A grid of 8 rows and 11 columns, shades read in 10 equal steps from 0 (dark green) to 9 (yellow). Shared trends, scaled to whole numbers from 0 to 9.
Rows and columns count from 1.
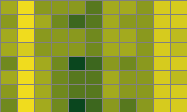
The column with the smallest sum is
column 5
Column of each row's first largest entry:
2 2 2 2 2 2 2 2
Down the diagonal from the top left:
6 9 5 5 0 3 6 3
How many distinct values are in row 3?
6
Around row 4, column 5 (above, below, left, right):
5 0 5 4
